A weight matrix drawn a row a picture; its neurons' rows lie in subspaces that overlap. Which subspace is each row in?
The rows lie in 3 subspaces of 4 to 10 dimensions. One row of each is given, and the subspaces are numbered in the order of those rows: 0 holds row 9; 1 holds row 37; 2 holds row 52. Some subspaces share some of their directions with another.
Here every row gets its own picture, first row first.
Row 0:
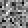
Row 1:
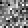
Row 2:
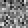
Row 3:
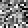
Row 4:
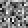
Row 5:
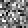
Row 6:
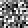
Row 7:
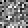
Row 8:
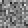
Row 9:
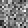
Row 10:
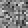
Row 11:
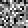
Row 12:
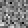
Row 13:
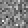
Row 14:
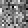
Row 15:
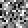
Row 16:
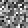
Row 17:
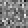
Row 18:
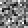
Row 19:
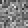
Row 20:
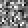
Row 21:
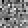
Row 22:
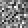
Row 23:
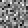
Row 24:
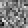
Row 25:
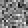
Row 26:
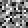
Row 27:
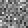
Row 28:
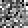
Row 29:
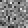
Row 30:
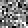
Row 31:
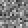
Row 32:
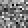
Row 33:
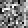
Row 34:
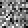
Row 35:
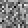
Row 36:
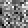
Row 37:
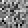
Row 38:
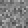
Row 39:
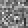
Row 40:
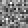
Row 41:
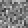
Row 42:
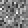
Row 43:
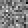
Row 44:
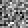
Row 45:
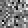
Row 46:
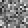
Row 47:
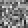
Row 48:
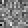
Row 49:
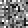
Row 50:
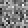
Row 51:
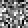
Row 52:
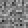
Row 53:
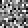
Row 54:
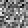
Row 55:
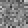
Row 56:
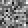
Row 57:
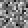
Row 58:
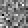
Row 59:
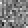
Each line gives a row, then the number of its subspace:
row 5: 2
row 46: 0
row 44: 1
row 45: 1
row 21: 1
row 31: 2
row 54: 0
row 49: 1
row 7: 1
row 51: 0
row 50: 0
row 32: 1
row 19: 1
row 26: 2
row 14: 0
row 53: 1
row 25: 0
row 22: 2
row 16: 0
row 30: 0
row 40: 1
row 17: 0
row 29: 1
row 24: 0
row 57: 2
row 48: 1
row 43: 1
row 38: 2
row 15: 2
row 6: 1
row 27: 0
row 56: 1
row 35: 1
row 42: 1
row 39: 0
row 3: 0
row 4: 0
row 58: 1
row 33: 0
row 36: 0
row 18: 0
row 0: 2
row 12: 1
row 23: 1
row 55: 0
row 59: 1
